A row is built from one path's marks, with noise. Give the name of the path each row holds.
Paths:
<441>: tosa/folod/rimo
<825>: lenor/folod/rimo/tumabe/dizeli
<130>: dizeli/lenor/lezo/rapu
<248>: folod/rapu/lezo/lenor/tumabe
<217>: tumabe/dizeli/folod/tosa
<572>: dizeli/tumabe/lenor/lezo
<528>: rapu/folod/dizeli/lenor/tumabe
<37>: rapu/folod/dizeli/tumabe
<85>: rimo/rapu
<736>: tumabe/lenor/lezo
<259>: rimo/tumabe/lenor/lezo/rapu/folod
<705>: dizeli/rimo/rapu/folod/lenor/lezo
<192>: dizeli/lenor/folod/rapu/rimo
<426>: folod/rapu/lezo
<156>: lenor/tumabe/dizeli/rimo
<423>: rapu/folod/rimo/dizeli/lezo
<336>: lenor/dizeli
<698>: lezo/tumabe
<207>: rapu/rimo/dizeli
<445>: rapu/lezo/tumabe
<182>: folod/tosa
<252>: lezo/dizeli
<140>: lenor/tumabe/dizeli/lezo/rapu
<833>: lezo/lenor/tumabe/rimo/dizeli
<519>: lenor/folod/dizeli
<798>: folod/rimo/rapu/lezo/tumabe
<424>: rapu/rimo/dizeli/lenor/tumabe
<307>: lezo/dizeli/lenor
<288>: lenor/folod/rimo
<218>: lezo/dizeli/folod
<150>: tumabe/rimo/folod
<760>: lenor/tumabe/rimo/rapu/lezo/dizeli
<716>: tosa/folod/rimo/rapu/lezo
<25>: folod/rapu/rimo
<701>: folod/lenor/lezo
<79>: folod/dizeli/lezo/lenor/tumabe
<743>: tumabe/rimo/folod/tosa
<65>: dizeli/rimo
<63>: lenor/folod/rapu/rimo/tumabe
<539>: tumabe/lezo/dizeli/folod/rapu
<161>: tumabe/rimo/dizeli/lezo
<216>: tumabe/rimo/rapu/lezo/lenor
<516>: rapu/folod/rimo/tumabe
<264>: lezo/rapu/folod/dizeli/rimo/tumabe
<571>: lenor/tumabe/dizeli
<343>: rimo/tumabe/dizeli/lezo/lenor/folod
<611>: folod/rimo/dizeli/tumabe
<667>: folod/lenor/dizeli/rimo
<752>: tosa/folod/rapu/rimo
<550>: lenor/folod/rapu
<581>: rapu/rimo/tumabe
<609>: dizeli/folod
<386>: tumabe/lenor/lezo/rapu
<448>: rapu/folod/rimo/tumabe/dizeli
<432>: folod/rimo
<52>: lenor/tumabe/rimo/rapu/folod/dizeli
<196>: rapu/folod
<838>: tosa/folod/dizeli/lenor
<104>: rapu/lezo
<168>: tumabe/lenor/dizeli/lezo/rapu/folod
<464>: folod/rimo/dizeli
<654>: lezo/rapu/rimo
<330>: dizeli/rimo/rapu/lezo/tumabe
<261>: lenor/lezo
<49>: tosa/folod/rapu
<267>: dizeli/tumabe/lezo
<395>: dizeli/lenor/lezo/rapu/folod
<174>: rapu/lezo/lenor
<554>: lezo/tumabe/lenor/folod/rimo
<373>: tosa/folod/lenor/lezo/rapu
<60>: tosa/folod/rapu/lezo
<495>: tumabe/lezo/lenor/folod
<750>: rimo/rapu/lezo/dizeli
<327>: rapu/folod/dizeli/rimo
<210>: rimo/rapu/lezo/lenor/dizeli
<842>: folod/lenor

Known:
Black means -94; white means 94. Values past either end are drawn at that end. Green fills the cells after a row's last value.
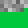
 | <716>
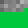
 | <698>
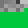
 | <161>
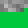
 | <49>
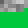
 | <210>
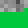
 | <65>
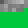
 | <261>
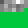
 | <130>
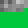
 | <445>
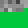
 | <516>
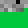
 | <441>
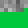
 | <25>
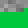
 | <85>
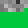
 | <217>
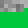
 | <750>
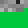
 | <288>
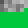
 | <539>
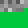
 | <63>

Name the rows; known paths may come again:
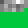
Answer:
<130>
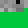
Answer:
<432>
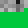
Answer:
<464>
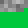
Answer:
<550>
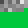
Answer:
<259>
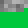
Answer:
<426>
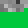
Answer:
<217>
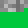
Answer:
<838>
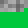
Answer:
<519>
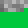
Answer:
<60>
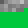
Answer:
<261>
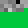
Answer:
<743>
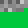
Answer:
<63>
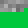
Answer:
<336>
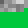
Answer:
<210>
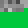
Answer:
<516>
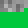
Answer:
<37>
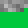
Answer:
<49>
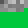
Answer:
<701>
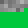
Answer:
<571>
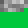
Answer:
<373>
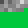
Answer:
<216>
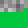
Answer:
<192>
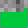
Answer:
<65>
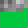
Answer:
<445>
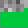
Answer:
<448>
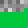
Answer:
<52>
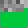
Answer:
<798>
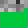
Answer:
<667>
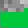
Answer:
<330>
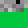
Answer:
<441>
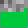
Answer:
<528>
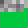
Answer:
<705>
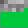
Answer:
<307>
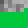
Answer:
<539>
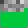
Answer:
<79>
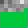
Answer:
<760>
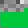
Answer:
<833>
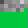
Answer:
<572>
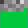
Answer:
<495>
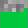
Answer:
<252>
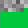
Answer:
<716>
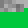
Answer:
<750>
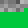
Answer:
<156>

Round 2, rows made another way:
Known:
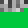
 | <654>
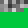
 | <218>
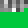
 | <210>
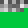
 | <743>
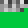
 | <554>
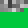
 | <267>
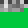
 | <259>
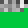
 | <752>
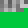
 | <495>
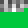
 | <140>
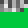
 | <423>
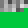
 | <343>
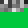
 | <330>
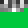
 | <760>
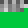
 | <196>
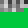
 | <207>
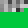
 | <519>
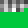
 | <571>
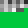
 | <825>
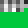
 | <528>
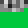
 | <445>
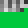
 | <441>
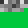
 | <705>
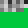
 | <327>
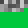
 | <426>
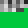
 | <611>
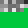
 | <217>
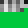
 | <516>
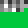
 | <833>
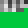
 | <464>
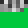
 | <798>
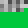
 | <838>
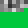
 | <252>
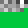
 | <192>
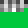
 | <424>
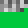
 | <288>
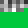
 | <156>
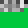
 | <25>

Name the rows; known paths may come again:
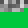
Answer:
<60>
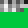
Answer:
<448>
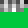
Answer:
<424>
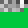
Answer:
<192>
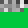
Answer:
<752>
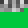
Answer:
<716>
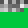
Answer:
<743>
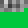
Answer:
<174>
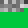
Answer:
<182>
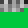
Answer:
<581>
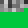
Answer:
<698>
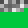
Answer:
<539>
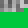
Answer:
<495>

